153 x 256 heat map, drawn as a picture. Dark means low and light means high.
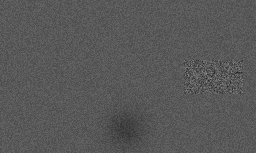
The halves do not mirror each other. A few values lie far out on both sides of the bulk. The middle right is the roughest part. One dip sinks in the bottom middle. In the middle right lies a patch that is rougher than the rest. There are no regular stripes.
